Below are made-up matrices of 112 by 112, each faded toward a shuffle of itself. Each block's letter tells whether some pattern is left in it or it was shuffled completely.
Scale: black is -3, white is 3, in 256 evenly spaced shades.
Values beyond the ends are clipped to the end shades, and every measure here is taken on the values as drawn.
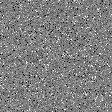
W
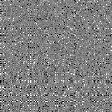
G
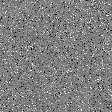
W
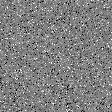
W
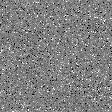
W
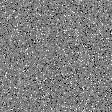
W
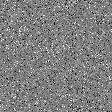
W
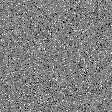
W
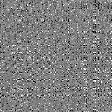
G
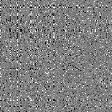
G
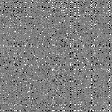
G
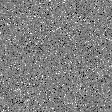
W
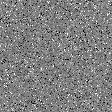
W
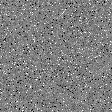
W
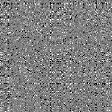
G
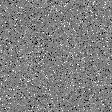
W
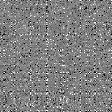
G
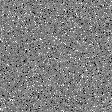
W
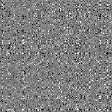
G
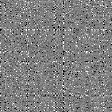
G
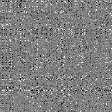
G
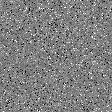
W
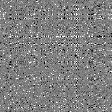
G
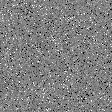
W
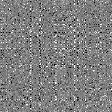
G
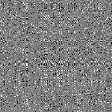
G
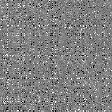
G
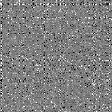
G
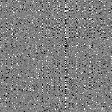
G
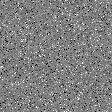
W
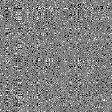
G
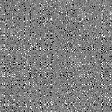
G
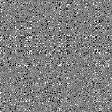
G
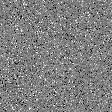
W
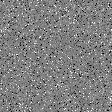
W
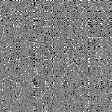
G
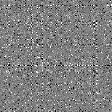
G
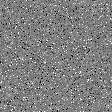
W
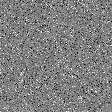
W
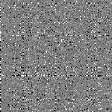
G
